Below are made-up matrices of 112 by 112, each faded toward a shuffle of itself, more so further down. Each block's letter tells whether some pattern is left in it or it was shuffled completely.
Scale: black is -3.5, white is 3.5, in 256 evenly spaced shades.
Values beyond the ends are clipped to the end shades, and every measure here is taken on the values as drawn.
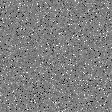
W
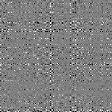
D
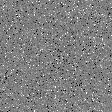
W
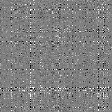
D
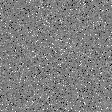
W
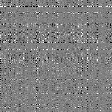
D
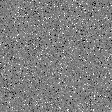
W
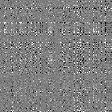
D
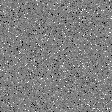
W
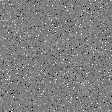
W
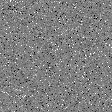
W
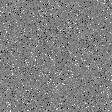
W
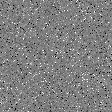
W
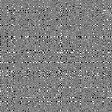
D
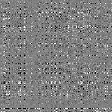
D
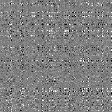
D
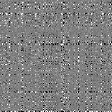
D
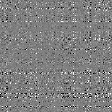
D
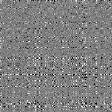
D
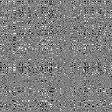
D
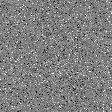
W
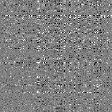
D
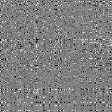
D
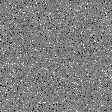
W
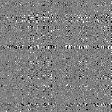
D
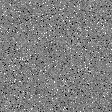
W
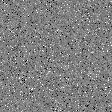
W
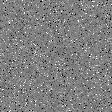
W
